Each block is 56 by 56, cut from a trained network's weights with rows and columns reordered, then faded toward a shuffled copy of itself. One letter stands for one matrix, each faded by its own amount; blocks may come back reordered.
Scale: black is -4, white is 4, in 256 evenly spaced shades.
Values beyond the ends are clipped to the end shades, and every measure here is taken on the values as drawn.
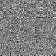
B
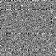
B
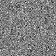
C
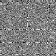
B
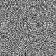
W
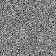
W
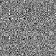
C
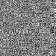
C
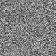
W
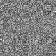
C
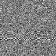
B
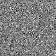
C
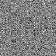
C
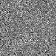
C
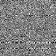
B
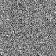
W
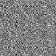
B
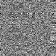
C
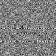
B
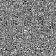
C
